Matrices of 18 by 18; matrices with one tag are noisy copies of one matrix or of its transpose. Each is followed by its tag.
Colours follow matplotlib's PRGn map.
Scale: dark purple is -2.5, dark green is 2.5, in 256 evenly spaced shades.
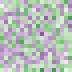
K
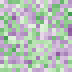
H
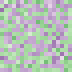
K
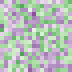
H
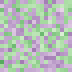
H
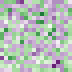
K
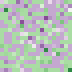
K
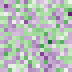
H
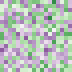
K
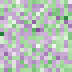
K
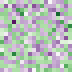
K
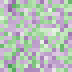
H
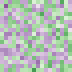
K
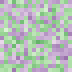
H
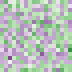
K
